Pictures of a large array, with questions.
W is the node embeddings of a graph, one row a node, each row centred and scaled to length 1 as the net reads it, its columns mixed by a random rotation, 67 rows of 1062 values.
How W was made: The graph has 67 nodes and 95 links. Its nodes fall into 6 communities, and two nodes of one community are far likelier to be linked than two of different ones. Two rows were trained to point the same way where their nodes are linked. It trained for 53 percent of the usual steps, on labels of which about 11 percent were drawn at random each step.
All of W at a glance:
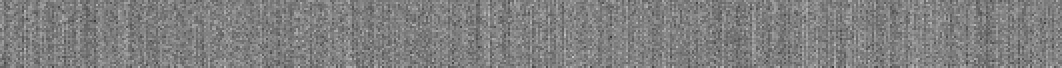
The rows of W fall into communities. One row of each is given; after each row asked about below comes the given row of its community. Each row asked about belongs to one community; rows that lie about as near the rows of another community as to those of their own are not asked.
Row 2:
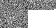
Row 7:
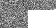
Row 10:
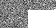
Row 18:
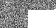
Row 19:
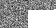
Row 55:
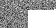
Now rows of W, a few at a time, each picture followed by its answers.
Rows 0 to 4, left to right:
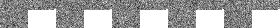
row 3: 19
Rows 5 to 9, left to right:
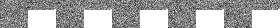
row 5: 18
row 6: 2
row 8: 55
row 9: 2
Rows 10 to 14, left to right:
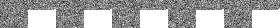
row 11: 55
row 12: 55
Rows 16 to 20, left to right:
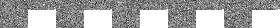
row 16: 10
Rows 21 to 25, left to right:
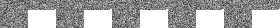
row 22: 7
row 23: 10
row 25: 2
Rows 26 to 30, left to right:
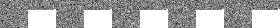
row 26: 19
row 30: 19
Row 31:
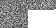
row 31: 18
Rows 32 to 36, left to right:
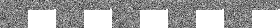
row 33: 2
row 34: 55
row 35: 2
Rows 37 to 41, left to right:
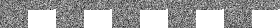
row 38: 18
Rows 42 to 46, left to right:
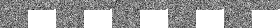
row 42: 19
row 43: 2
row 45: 10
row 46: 7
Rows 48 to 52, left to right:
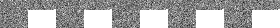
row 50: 55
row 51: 18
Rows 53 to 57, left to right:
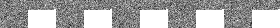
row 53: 10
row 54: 2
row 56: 55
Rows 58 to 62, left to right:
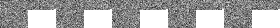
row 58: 7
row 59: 10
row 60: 19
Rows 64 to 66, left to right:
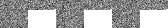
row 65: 55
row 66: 10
